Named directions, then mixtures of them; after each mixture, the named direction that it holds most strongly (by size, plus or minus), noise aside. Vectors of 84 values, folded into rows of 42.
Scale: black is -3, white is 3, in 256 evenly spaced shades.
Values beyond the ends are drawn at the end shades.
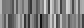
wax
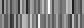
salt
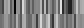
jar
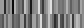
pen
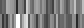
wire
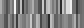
jar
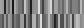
pen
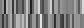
pen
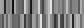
pen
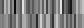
jar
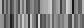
salt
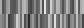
wax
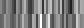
jar
